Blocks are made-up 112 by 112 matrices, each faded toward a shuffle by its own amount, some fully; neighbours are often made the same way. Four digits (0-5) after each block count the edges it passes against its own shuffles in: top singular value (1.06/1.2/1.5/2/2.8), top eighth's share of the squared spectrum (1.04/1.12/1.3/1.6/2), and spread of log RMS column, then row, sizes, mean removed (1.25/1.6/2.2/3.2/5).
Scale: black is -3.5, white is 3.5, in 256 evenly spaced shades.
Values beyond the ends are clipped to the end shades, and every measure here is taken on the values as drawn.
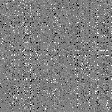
4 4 3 2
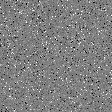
1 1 0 0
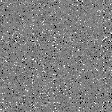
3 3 2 2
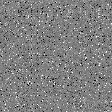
3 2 1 1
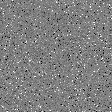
1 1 0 0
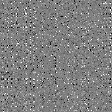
4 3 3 2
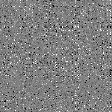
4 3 2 2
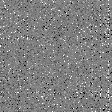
3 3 2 1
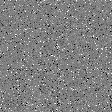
2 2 0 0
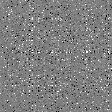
3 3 2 2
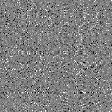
4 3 2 2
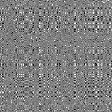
5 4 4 4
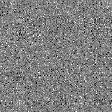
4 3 2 1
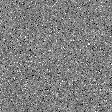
0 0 0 1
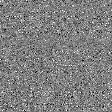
1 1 0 3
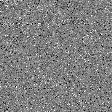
0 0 0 0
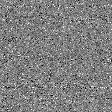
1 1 0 2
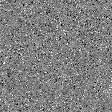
0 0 0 0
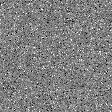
0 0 0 0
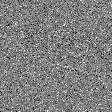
0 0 0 1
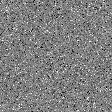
0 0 0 0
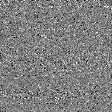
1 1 0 3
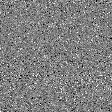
1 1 0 2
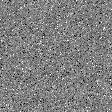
0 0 0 0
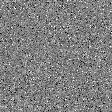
0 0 0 1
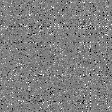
2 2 2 2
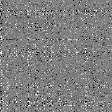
2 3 3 3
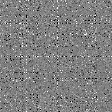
2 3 3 3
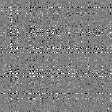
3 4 3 4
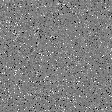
1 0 0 0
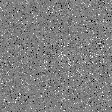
1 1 1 1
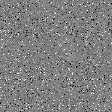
1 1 1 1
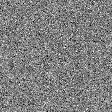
2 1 0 0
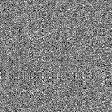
4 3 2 2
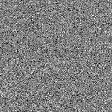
3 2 1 1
